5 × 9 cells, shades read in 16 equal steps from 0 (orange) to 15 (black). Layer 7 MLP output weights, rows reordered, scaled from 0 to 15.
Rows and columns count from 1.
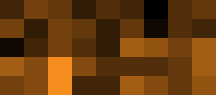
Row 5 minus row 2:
0 -5 -8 2 -1 -4 -7 -1 -5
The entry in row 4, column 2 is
7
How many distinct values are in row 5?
7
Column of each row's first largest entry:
7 7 1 5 4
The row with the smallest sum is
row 4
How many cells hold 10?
7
